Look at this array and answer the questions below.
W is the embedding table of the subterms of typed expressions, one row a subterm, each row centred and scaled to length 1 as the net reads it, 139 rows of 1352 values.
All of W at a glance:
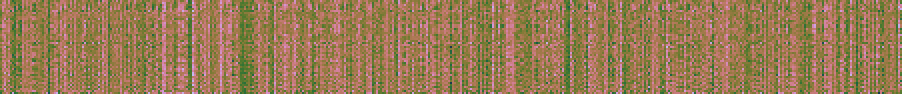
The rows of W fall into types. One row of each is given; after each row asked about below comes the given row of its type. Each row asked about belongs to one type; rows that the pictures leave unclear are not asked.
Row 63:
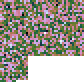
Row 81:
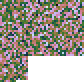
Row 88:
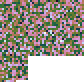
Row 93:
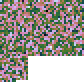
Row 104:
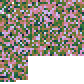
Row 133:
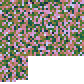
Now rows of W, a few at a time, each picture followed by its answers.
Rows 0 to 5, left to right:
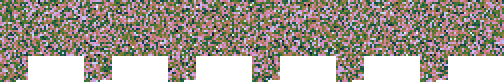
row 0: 81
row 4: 93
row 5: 88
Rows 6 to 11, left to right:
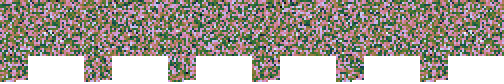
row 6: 88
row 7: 133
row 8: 133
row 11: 88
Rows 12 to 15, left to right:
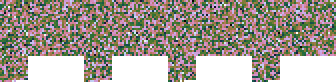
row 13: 88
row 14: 104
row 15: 104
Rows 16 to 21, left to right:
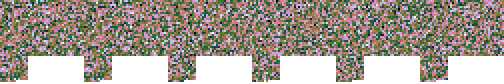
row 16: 63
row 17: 63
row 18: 81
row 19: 104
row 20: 93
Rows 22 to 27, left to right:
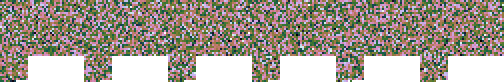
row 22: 104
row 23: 93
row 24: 93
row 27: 81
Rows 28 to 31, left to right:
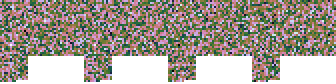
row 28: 63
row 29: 93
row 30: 88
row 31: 81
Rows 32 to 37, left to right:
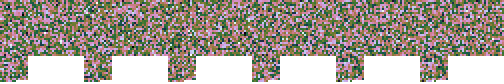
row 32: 63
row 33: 104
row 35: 88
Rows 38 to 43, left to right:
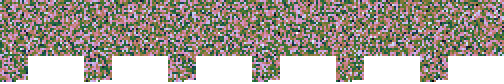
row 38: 93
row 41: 63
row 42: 81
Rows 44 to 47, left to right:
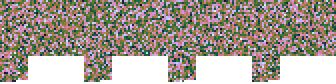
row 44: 63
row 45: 81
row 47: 63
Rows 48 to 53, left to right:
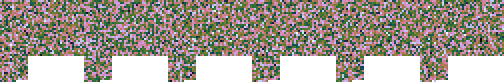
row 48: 63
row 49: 81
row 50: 104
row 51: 88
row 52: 88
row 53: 133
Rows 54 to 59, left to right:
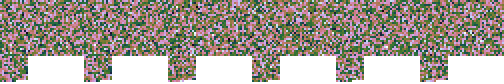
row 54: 93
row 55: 93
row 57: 104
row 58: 93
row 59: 88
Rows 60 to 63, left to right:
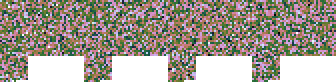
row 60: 93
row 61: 81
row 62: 81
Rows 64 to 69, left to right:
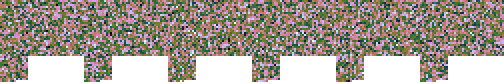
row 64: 133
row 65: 63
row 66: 81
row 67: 88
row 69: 88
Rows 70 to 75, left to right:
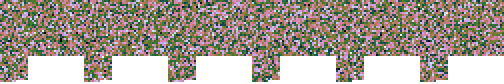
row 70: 133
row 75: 104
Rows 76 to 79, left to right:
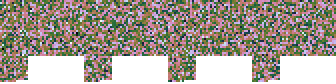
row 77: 133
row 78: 81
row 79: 88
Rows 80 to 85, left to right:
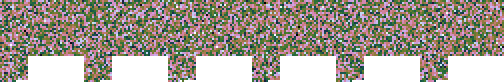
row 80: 63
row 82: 93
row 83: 93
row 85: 81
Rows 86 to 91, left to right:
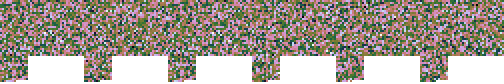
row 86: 88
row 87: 104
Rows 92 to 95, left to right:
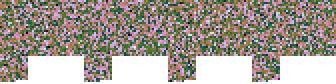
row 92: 133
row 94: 81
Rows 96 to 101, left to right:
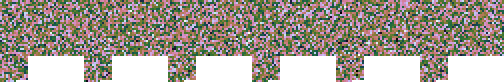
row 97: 104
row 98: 63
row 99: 81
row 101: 133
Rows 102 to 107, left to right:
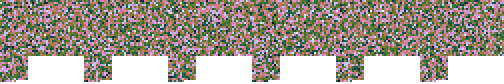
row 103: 104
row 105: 81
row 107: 133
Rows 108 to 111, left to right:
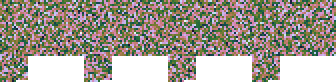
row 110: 133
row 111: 81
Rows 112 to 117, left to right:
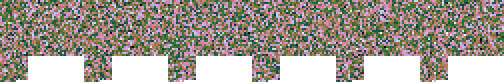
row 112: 81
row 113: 133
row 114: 88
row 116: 104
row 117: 133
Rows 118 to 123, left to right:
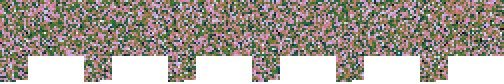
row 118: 104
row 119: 133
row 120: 63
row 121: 93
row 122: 81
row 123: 104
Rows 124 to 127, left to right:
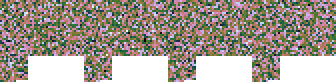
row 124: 104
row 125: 133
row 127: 133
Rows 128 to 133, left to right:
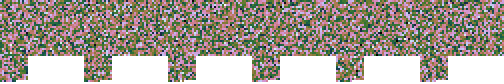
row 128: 93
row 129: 88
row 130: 104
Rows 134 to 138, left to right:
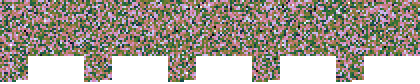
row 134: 63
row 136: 93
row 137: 93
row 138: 104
